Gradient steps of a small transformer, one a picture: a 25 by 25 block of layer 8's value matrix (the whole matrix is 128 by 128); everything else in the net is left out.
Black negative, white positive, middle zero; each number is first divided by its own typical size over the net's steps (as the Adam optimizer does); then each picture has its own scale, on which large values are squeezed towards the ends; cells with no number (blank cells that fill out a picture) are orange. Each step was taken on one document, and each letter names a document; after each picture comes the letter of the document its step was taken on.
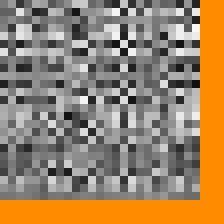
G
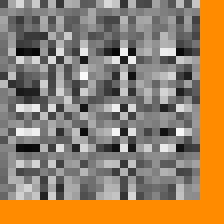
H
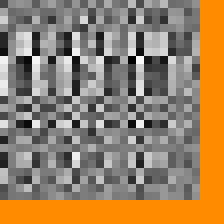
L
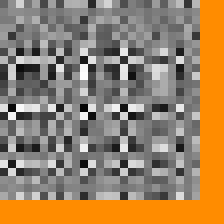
H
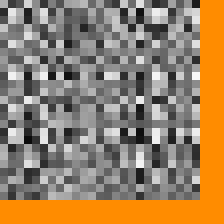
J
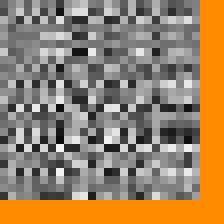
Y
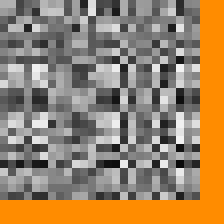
G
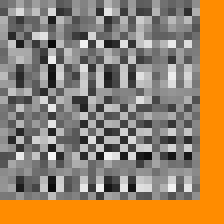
Y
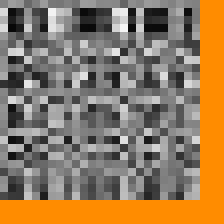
J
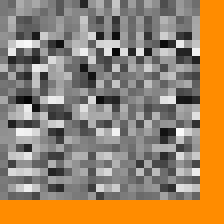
H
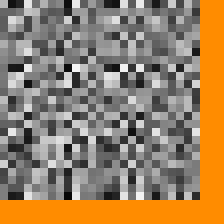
J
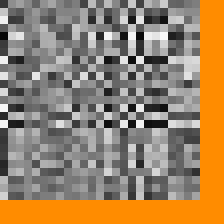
L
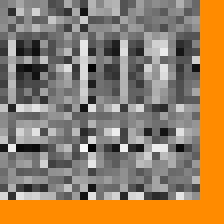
H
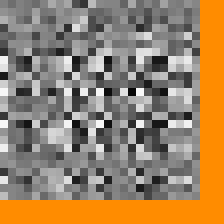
L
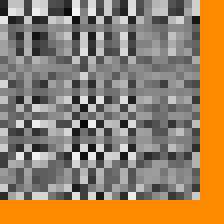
Y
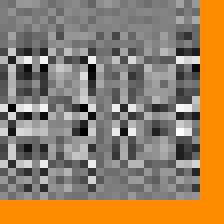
H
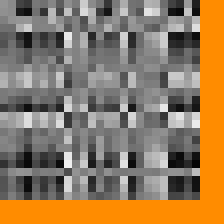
G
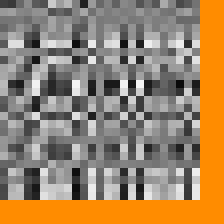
G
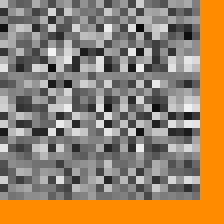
L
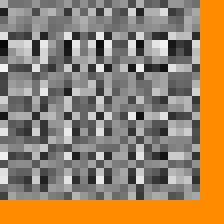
L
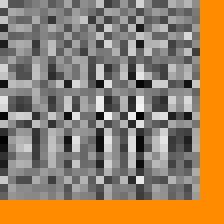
L
